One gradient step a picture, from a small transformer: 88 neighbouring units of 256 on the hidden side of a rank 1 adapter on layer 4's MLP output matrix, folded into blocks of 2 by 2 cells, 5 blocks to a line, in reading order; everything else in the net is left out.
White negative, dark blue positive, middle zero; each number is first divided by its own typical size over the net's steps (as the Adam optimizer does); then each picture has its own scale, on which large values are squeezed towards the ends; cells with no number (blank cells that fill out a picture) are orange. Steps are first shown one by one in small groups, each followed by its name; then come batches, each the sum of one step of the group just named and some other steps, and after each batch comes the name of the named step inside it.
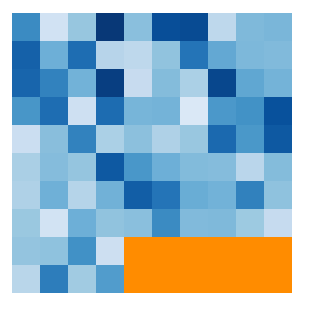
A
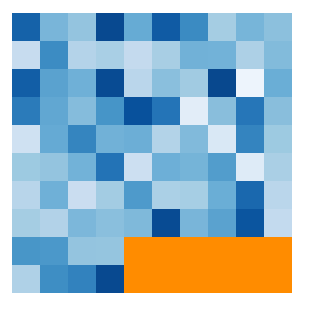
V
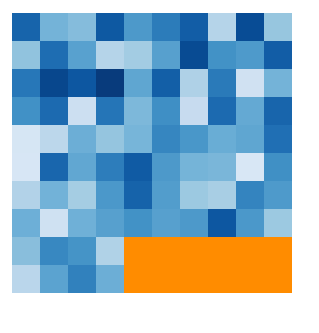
A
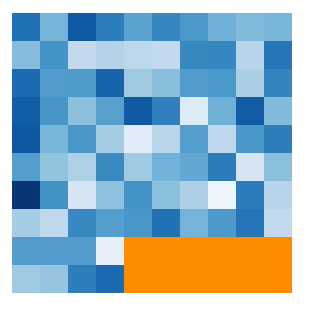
V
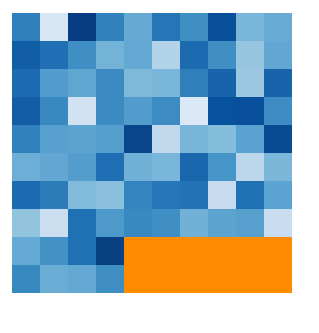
A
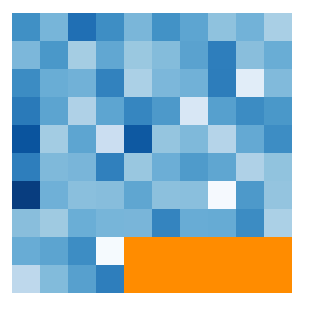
V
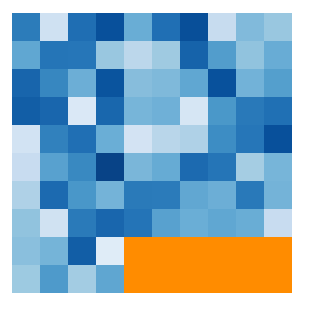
A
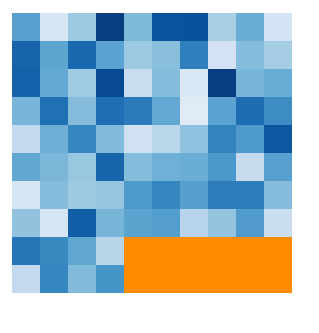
A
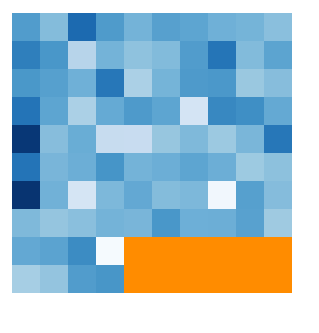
V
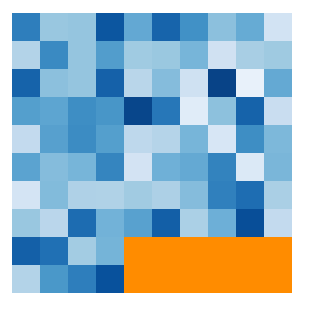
V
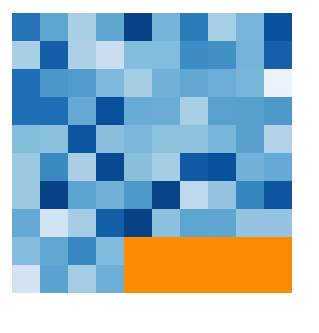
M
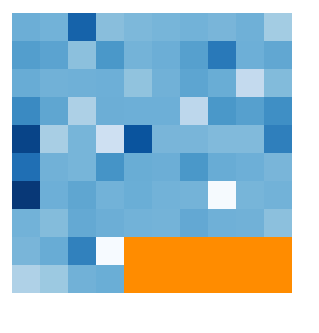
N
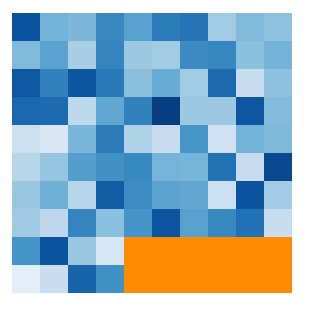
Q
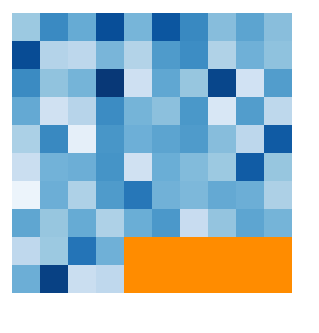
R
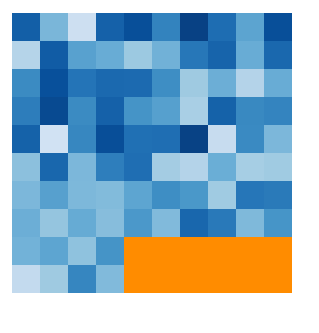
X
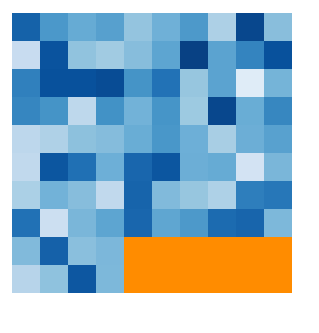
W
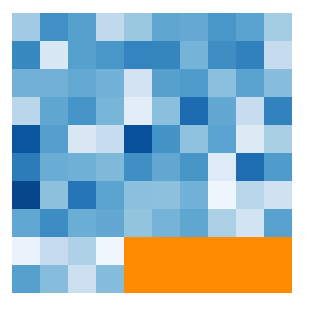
N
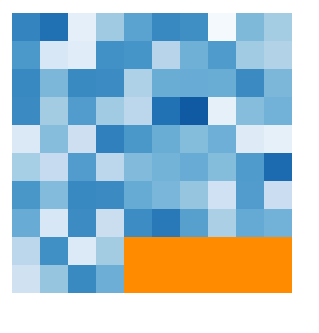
Q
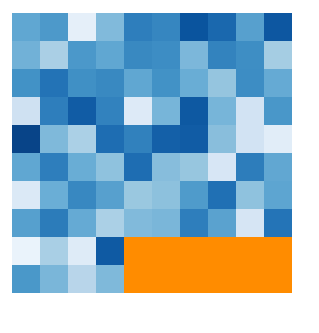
X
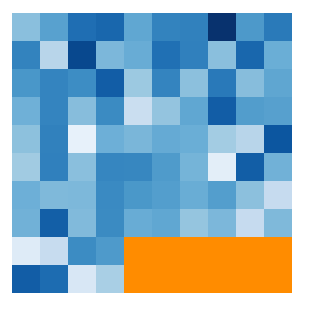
R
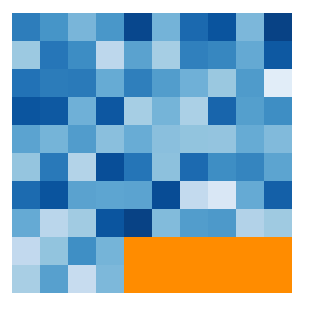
M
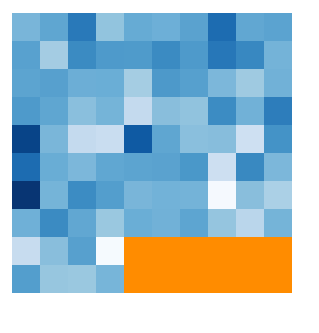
N
